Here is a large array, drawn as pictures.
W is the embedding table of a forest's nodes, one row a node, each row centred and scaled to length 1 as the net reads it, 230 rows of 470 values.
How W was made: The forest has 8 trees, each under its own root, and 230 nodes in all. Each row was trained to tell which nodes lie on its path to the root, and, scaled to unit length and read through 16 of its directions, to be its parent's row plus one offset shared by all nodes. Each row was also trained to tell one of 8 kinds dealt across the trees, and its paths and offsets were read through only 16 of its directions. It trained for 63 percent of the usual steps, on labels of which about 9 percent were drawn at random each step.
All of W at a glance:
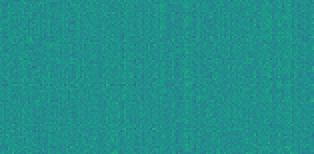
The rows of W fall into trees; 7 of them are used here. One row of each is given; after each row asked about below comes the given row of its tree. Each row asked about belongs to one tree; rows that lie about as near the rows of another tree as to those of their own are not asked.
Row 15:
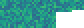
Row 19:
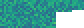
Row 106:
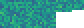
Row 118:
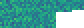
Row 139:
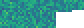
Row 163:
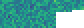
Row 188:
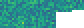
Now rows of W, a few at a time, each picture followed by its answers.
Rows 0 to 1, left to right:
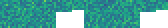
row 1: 106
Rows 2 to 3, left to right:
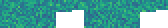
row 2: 139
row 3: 118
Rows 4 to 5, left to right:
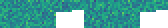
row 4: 106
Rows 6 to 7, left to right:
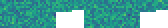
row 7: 139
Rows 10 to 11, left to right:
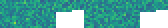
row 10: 15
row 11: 139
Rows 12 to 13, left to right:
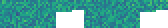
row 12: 163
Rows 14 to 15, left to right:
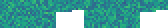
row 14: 118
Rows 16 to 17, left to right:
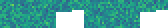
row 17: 15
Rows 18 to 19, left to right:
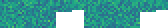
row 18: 139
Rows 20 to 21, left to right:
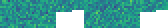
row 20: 19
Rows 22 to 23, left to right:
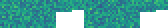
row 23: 19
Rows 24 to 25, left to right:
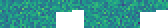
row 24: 19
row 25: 139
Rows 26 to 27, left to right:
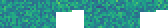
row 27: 19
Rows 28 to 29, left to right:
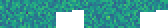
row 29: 163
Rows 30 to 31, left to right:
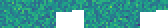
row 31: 188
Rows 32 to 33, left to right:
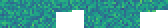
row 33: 19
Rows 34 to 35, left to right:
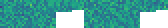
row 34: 19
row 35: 106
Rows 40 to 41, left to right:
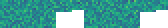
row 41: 139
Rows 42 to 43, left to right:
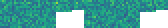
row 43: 19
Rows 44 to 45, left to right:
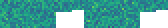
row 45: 118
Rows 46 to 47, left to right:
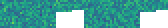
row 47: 163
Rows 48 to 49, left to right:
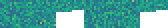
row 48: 106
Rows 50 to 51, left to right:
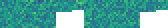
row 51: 106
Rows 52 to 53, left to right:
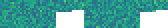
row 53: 19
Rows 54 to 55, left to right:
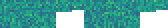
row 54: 19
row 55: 19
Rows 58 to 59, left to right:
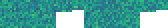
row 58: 19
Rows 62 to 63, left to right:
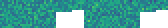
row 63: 118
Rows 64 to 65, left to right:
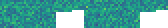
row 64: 139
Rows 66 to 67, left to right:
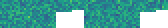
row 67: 15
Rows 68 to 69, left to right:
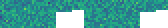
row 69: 106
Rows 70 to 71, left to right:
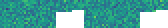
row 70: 139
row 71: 19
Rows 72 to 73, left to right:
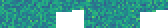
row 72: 106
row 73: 19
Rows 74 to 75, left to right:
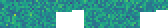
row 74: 106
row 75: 106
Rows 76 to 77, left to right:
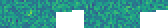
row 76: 19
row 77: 15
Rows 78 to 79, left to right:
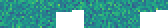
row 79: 139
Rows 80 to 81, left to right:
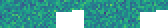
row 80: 139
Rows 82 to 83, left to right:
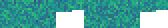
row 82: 139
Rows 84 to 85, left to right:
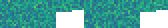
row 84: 188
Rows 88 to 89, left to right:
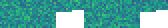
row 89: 188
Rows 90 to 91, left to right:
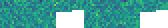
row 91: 19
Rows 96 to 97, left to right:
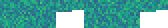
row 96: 139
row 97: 19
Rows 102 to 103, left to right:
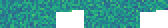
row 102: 19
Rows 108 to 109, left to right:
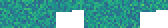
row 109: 139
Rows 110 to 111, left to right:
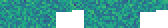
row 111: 139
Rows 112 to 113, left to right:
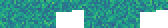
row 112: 106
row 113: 19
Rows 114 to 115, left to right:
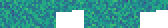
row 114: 106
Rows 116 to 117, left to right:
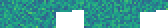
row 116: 139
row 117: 106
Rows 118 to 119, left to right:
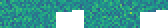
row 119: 118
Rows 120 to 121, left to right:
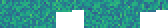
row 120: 163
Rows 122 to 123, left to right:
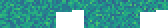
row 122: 139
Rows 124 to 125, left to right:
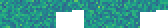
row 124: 139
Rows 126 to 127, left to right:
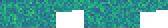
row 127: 139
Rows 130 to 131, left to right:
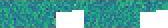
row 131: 106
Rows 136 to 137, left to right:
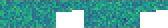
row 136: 15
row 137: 118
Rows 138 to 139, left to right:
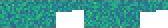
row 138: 118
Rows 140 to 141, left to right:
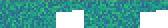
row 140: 106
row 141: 139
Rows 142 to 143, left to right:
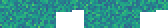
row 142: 163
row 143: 139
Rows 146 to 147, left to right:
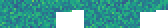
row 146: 19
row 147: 139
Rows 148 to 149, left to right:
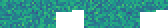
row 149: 19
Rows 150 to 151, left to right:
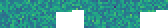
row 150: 19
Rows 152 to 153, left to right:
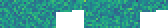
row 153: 188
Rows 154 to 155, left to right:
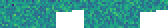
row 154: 188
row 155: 106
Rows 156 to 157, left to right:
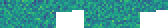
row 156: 139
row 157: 106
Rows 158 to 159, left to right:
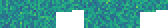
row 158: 19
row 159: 19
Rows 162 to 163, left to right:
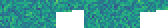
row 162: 19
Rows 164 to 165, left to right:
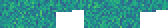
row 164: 139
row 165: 139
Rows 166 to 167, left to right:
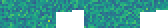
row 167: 118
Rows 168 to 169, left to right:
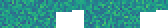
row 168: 139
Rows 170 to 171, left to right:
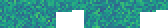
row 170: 19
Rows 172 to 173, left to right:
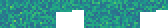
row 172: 19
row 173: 188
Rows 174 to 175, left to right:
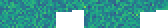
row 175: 118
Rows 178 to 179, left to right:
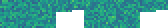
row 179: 15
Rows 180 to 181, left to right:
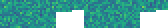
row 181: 15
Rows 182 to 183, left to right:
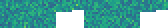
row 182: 139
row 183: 139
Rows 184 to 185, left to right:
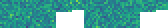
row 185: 19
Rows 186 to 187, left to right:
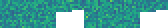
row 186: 188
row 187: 118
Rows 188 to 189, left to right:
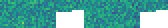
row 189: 188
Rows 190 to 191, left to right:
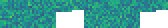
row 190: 19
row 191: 139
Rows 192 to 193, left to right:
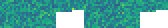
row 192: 118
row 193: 19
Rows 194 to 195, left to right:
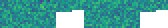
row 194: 139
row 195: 188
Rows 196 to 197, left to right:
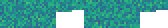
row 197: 19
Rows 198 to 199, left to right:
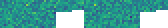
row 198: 139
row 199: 163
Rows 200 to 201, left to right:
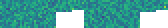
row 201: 106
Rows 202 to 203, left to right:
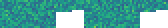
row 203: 15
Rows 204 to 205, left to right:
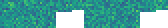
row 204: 139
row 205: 139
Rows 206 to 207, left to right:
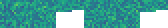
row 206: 15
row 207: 15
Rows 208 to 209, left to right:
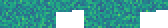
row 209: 19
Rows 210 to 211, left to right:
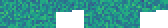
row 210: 106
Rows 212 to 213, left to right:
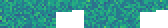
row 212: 19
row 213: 15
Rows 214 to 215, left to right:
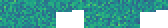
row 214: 19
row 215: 139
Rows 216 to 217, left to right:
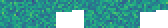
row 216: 106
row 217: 139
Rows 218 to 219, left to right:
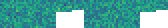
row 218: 118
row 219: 163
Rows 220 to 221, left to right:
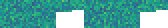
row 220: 19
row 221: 139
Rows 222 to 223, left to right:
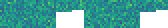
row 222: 19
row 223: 139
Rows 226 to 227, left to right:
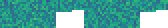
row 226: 188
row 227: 19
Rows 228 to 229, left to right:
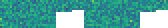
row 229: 188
